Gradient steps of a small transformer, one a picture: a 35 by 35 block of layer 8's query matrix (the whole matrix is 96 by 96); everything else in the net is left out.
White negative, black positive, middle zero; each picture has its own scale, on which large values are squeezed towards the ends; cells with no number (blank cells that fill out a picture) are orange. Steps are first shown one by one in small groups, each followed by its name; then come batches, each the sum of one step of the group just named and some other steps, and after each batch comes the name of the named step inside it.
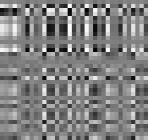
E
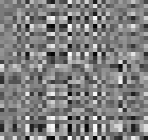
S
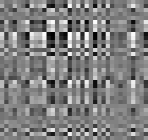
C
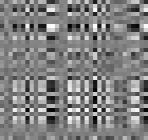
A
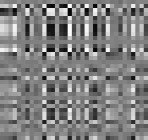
E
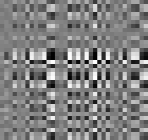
A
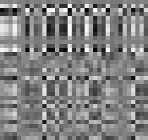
E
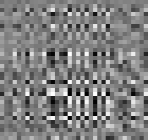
S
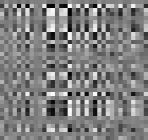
C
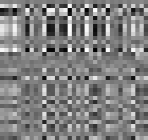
E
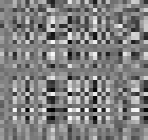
A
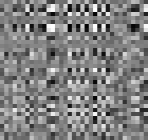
A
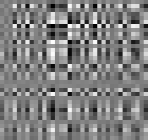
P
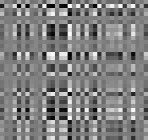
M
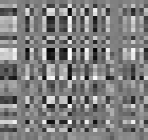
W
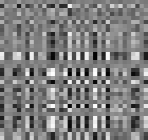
M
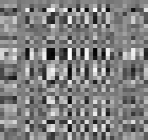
W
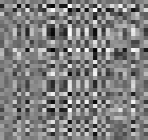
M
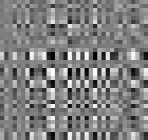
P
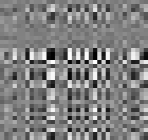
W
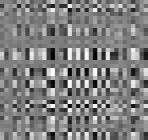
M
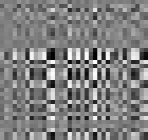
M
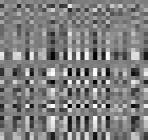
M
